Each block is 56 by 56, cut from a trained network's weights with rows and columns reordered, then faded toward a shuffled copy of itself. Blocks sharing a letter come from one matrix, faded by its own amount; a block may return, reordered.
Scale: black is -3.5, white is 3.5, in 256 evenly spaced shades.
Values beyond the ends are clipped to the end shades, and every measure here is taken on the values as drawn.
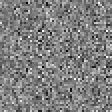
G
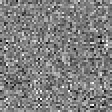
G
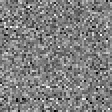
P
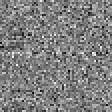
P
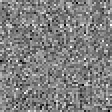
P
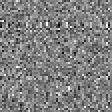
G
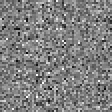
G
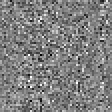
G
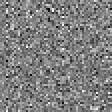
G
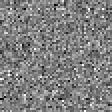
P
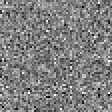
G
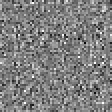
G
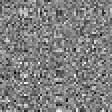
G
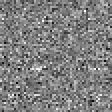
P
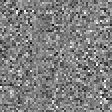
G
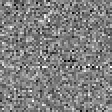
P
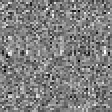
G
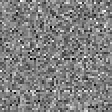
P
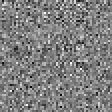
G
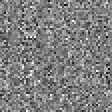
G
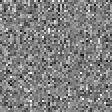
G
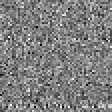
P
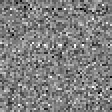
P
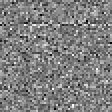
P
